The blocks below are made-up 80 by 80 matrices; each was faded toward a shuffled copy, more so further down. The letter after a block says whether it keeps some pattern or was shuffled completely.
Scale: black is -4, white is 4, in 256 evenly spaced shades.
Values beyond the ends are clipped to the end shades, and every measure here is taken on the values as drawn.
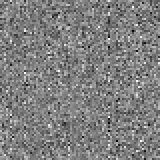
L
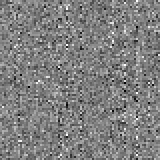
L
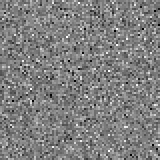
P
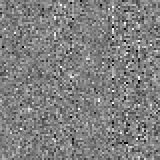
L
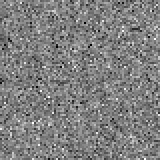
P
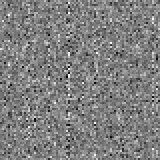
L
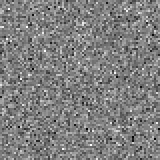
P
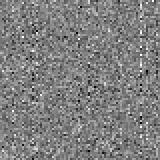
L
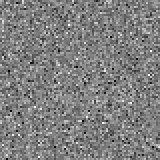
P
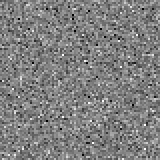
P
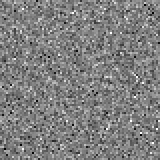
P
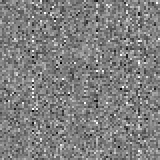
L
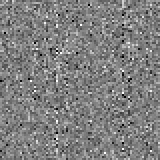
L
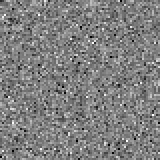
P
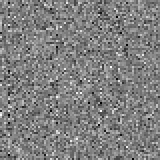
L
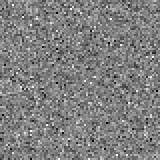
P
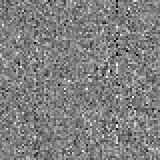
L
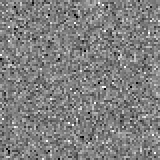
P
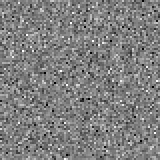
P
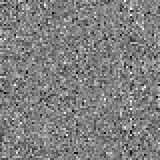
L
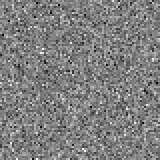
P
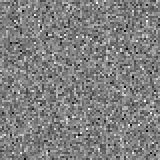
P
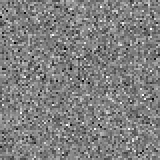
P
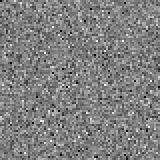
P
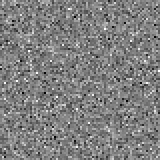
P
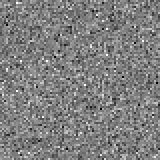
P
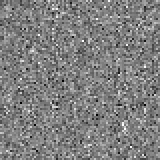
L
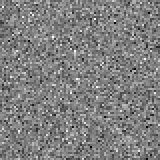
P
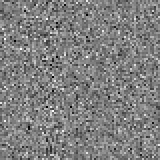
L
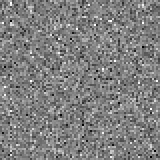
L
